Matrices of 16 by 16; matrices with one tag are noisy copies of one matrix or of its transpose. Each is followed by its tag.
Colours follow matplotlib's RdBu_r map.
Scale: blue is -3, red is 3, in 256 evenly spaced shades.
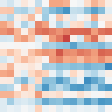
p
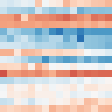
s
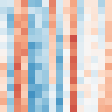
s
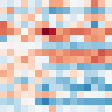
p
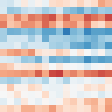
s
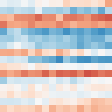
s
